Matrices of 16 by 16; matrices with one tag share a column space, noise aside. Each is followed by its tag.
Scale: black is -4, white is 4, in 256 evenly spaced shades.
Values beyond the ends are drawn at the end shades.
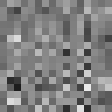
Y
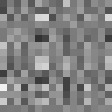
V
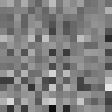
Y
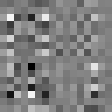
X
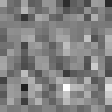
V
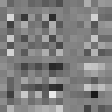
X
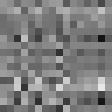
Y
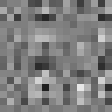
V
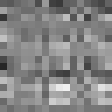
V
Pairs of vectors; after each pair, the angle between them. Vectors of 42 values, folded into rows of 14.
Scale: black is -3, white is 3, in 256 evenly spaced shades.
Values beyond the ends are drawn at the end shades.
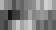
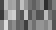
partly opposed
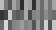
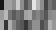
partly opposed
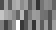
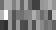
partly aligned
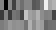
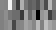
orthogonal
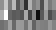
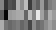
nearly opposite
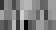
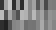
partly aligned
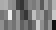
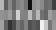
orthogonal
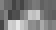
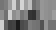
nearly opposite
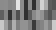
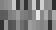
orthogonal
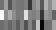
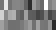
partly aligned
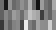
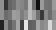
nearly parallel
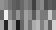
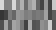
partly opposed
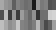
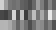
partly aligned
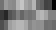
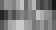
nearly parallel
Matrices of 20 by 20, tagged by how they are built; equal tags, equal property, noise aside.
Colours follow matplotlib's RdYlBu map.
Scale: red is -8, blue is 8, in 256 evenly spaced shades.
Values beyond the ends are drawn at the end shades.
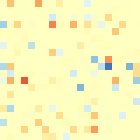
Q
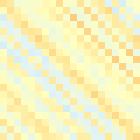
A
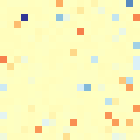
Q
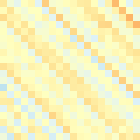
A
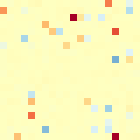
Q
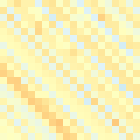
A
